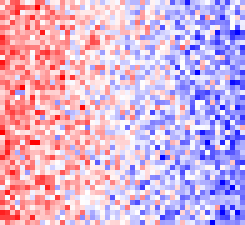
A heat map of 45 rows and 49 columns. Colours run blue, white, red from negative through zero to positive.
Slope: up to the left. Histogram: bell-shaped. Odd rows or columns: none. Grain: fine.
